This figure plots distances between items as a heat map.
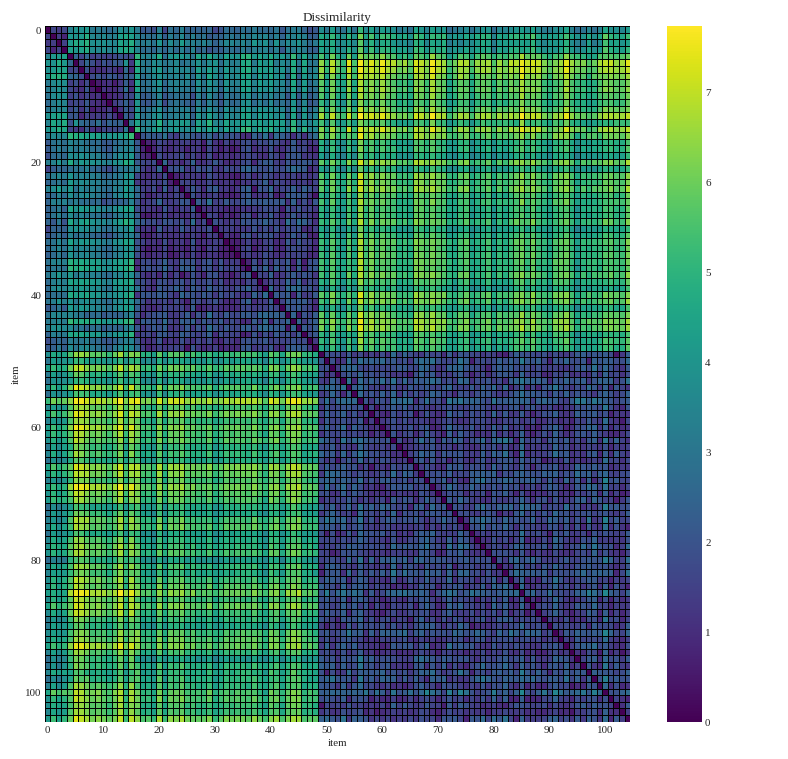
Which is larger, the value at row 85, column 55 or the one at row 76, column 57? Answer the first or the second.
the first
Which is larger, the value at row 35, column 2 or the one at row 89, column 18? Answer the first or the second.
the second
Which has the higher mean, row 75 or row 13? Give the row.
13
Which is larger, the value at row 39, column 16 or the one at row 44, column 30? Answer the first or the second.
the first
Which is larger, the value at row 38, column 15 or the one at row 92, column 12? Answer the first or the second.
the second
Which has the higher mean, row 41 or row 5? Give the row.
5
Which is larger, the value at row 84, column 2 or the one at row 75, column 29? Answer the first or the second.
the second
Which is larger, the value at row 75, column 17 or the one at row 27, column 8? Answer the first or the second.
the first
